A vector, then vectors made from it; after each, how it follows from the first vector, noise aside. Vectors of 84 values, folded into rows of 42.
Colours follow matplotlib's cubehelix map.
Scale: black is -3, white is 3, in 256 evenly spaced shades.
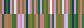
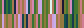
sign-scrambled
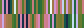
sign-scrambled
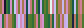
copied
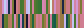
sign-scrambled
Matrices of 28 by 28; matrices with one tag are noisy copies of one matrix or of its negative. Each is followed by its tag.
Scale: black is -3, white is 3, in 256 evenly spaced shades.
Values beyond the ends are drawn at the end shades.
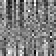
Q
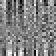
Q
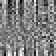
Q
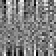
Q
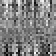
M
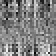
M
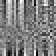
Q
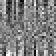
Q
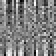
Q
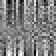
Q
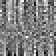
Q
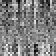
M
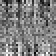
M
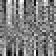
Q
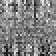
M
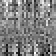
M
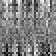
M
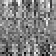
M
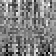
M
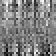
M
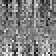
M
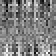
M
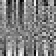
Q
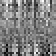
M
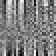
Q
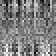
M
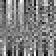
Q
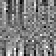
Q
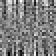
Q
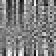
Q
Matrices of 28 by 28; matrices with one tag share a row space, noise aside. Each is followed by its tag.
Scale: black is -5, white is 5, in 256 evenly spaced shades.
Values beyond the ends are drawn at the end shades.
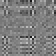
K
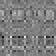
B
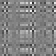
K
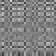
B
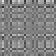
B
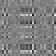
K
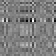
K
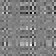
K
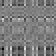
B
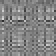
B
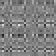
B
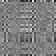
K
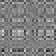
B
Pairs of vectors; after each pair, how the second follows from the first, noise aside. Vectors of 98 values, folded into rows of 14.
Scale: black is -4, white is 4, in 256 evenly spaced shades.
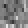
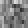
reversed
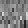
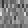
reversed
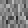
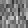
negated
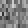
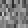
negated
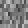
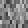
negated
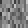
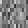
negated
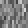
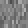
shrunk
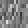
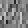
negated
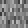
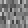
negated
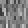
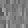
shrunk
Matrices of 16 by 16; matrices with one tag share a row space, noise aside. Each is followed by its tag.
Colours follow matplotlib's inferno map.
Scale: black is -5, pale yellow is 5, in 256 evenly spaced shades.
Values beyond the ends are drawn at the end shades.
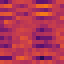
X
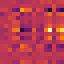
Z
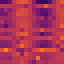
X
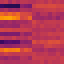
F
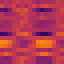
X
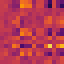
Z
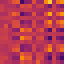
Z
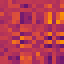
Z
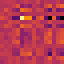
Z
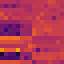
F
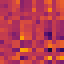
Z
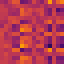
Z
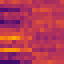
F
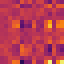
Z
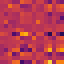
Z
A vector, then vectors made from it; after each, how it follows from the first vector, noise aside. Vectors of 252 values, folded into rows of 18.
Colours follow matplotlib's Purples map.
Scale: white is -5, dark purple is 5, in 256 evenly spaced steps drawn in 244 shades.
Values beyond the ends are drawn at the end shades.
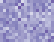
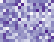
scaled up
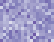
reversed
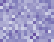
reversed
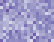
reversed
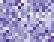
scaled up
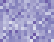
reversed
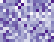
scaled up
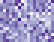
scaled up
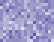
reversed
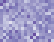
reversed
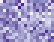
scaled up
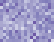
reversed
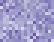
reversed
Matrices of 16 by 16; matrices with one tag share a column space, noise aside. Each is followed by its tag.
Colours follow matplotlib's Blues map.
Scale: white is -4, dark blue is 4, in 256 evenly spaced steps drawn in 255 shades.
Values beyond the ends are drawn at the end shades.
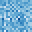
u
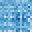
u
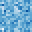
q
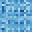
q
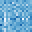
u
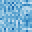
q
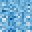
u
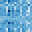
q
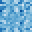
q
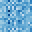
q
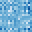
q
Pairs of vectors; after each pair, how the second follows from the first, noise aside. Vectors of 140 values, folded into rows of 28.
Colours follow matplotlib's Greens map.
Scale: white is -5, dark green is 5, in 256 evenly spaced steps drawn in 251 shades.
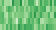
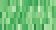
reversed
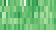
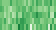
reversed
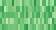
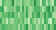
copied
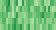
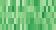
sign-scrambled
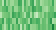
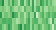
sign-scrambled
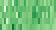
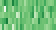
sign-scrambled
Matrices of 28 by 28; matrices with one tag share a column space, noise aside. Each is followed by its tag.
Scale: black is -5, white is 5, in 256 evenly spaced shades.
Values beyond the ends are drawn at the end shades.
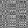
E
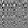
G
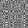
E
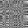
E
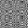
E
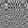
G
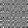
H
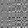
H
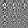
G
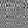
G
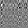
G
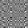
H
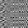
H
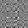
H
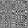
E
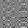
H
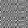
H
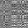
E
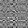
H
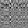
G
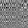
G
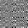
H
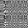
E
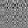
G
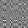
H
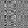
E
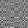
H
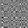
H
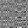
H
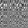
G
